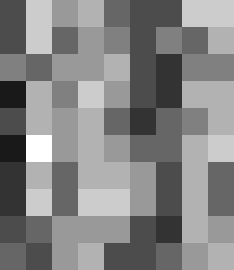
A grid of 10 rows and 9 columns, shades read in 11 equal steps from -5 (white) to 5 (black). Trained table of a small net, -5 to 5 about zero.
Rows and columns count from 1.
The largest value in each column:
4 2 1 -1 2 3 3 1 1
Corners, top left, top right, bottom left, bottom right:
2 -3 1 -2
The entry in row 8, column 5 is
-3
